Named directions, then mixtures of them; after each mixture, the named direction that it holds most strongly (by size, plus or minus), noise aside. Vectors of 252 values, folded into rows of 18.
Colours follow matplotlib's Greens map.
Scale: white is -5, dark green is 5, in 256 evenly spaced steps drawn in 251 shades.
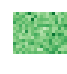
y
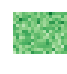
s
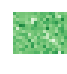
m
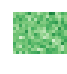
y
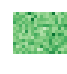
y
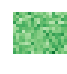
s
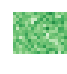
m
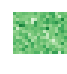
m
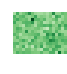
y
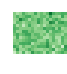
s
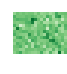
m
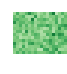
y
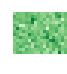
m
